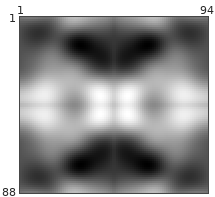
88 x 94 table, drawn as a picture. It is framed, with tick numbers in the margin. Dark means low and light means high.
There are no lone odd cells. There is no overall slope. There is no seam. The texture varies smoothly and slowly. The centre is the ninth with the highest average. It mirrors both left to right and top to bottom.
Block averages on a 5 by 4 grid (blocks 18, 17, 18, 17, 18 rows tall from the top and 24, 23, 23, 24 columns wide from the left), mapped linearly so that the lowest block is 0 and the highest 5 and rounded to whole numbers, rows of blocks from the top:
0 0 0 0 | 3 1 1 3 | 5 5 5 5 | 3 1 1 3 | 0 0 0 0
